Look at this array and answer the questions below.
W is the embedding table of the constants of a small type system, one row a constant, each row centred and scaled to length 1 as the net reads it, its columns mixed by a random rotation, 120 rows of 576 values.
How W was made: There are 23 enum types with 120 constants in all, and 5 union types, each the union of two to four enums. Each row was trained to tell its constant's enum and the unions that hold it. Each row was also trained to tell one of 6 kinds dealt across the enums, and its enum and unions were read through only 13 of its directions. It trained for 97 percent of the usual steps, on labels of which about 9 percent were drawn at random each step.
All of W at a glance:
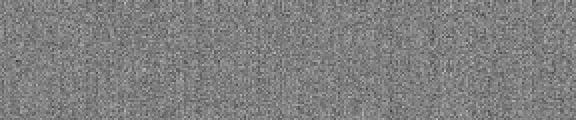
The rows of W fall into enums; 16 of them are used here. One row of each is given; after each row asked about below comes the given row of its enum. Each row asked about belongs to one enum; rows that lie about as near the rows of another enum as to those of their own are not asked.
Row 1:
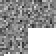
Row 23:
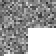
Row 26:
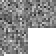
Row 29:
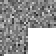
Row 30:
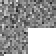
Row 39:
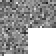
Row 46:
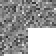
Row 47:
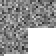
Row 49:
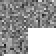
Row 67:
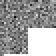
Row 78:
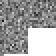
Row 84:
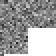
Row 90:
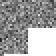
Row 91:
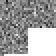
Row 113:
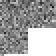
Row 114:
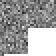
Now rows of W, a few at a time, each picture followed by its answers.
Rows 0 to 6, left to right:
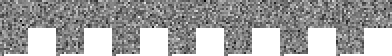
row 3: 67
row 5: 49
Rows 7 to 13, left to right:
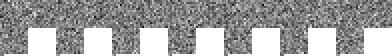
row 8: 113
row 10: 1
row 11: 26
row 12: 49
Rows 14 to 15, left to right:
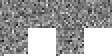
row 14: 78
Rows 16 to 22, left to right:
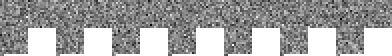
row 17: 1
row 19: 49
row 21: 90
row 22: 26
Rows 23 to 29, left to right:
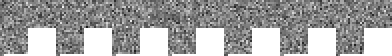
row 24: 39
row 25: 47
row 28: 1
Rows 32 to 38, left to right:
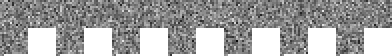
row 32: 29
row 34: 26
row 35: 67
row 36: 29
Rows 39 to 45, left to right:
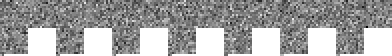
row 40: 30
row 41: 113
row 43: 67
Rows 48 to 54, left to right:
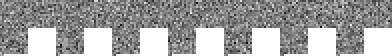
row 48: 1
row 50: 114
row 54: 30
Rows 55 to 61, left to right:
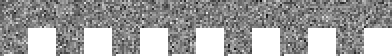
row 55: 23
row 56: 30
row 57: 39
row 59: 49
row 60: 114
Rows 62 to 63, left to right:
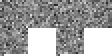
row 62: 39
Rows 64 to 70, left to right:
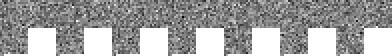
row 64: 1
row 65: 49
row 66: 26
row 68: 23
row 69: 29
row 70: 29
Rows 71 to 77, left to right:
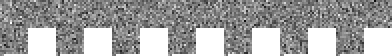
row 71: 47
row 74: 114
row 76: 49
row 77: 47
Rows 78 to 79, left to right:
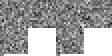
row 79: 39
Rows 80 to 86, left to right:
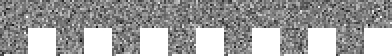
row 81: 67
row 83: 30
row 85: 113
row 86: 90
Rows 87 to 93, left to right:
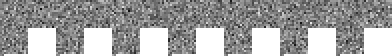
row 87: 114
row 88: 1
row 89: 47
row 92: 113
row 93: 67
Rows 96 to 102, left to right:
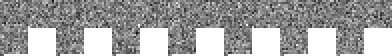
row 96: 90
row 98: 39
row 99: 47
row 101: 114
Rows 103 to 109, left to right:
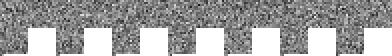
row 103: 47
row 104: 39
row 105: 46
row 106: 114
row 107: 113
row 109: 23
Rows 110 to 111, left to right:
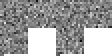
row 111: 67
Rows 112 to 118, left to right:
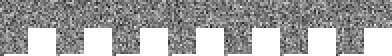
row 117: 90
